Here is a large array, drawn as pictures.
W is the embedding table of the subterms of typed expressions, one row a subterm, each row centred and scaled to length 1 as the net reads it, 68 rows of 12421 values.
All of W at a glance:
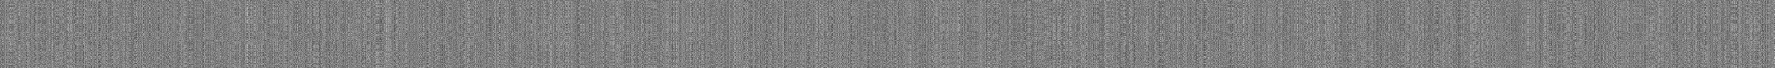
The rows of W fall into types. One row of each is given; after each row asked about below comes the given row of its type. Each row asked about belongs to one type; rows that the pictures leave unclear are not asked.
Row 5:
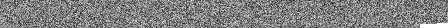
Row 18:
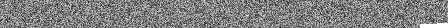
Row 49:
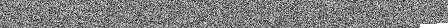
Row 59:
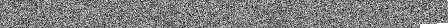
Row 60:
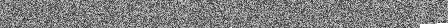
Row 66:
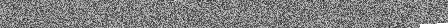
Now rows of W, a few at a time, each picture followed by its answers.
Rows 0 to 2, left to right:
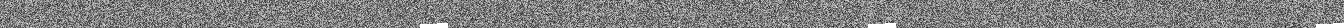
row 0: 18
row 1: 60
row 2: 66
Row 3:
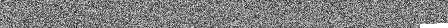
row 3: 5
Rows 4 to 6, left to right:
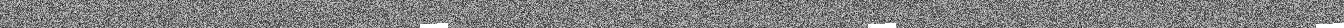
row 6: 66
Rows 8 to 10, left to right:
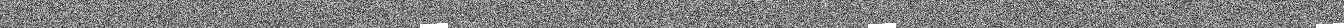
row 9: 60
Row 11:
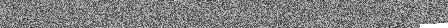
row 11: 66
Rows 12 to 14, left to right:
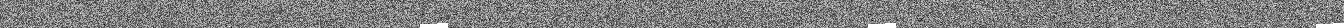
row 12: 59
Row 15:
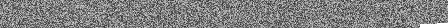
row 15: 66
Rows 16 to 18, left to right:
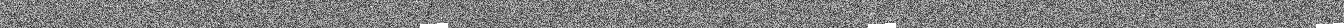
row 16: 5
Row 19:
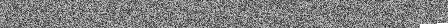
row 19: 18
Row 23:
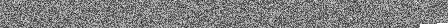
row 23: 49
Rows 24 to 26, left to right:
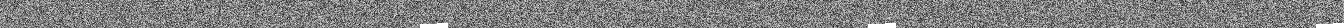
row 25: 18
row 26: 60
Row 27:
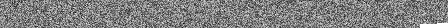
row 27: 18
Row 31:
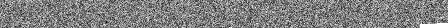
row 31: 60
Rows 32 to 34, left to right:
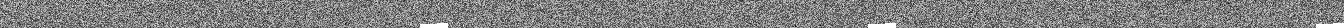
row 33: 18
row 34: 5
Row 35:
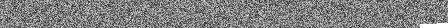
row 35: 18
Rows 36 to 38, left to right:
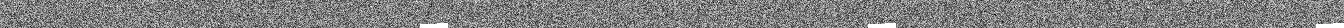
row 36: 5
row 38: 60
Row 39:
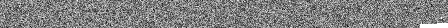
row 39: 18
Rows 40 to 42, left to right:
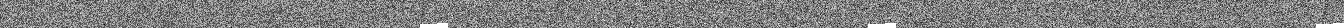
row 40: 59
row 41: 49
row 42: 5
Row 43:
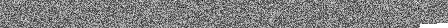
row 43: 49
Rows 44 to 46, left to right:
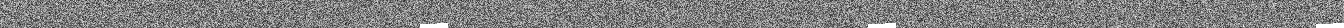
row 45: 66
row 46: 60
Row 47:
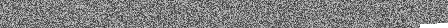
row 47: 66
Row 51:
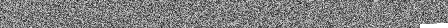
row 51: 5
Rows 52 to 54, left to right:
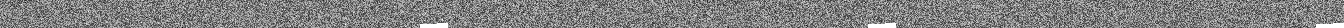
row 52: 66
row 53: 18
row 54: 66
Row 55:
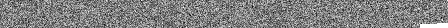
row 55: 59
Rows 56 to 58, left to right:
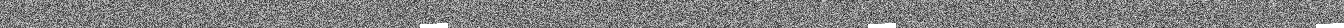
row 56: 18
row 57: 5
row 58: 60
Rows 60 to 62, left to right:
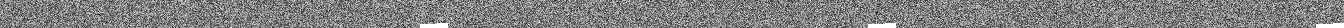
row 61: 66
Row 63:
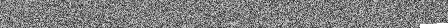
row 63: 5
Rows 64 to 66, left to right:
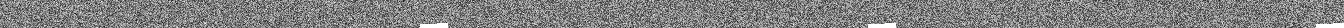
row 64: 49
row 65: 66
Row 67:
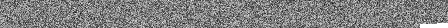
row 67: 5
